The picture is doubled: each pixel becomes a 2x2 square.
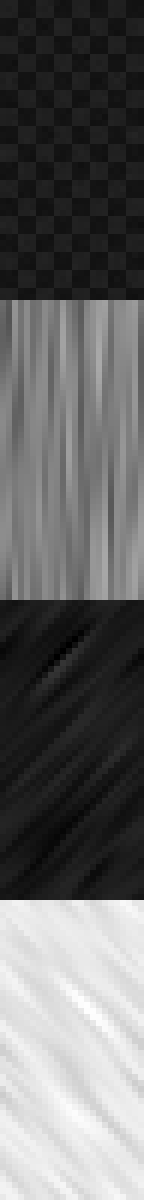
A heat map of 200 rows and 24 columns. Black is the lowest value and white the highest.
It is made of 4 by 1 panels. Panel 1,1: very low, checkered, faint in contrast. Panel 2,1: middling, streaked downward. Panel 3,1: very low, slanting up to the right, faint in contrast. Panel 4,1: very high, slanting down to the right, faint in contrast.
